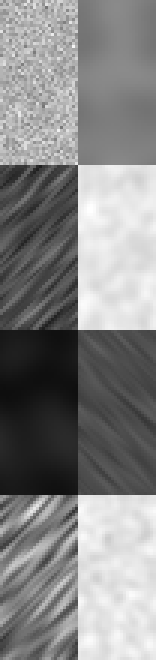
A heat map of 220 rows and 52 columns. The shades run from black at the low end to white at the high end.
It is made of 4 by 2 panels. Panel 1,1: high, fine-grained. Panel 1,2: middling, smooth, faint in contrast. Panel 2,1: low, slanting up to the right. Panel 2,2: very high, blotchy, faint in contrast. Panel 3,1: very low, smooth, faint in contrast. Panel 3,2: low, slanting down to the right, faint in contrast. Panel 4,1: middling, slanting up to the right, strong in contrast. Panel 4,2: very high, blotchy, faint in contrast.
